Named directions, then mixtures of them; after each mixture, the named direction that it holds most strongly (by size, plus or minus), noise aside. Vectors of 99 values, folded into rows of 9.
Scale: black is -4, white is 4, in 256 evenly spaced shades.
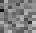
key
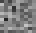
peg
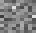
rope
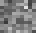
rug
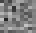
peg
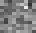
rug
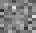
rope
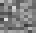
peg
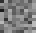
key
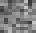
rug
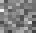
key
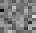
key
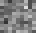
rug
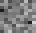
key
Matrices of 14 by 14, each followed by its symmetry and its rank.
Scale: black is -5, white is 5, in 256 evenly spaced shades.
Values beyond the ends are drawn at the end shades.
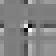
symmetric, rank one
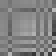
symmetric, rank one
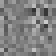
neither, rank three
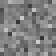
antisymmetric, full rank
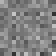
symmetric, rank three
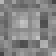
symmetric, rank three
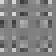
symmetric, rank one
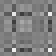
symmetric, rank one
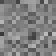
neither, rank three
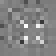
symmetric, rank three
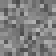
antisymmetric, full rank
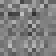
neither, rank three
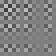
symmetric, rank one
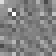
symmetric, rank three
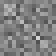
symmetric, rank three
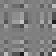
symmetric, rank one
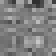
neither, rank three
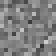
antisymmetric, full rank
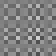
symmetric, rank one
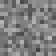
antisymmetric, full rank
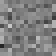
neither, rank three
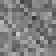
antisymmetric, full rank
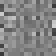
neither, rank three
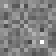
symmetric, rank three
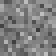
antisymmetric, full rank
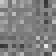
symmetric, rank three
